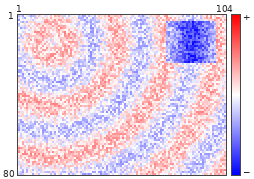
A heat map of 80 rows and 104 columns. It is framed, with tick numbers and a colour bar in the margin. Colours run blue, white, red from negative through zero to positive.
Rings: centred on the top left. Mirror symmetry: none. Odd patch: lower, in the top right. Ninth with the lowest average: top right.
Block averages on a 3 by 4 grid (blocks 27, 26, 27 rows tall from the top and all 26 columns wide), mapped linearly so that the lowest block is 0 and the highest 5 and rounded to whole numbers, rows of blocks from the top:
5 4 3 0 / 4 4 4 4 / 4 4 4 4
